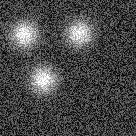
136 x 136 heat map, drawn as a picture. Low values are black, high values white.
No row or column stands out. The halves do not mirror each other. There are three bumps. On average the colour sits 30% of the way up the scale. Most values sit low, with a long tail of high ones.
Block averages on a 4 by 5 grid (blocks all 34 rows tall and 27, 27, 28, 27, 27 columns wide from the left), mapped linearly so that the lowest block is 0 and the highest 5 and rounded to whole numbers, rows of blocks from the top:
21210 / 22210 / 05100 / 00000
